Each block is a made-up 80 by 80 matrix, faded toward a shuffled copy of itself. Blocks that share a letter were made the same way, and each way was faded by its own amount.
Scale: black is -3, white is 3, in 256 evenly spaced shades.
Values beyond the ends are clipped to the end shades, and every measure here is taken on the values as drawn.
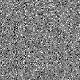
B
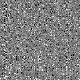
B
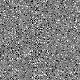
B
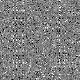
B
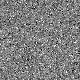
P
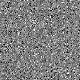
B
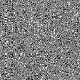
B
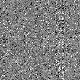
B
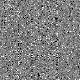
B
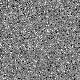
P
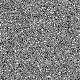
P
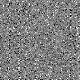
B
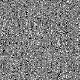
B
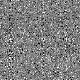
B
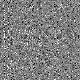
B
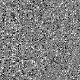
B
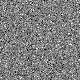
P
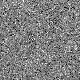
P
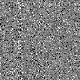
B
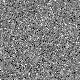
P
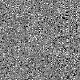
B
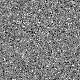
P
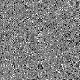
B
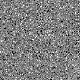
B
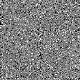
B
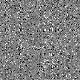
B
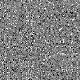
B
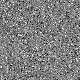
P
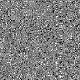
B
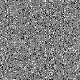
B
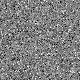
P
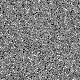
P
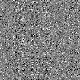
B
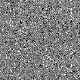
B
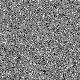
P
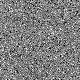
P
